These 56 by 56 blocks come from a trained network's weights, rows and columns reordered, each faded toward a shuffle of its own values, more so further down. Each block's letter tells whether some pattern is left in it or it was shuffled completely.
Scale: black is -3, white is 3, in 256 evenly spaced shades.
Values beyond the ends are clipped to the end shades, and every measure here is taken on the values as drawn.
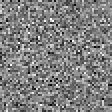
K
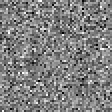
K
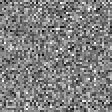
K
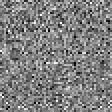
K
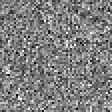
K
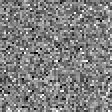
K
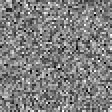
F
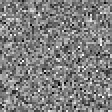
F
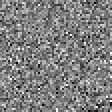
K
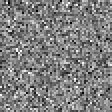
F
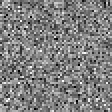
K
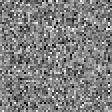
K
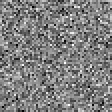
F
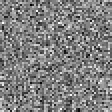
K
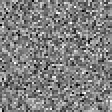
F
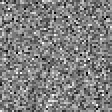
F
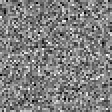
F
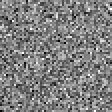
F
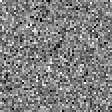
F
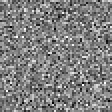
K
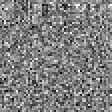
K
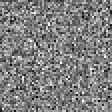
F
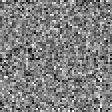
K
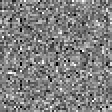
K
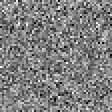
K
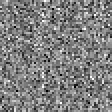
K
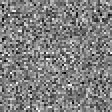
K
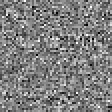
K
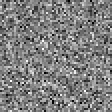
F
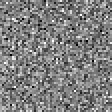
K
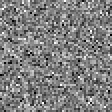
F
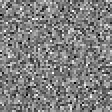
F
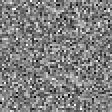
K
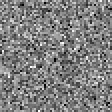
F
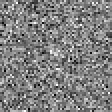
K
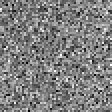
F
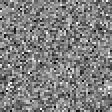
F
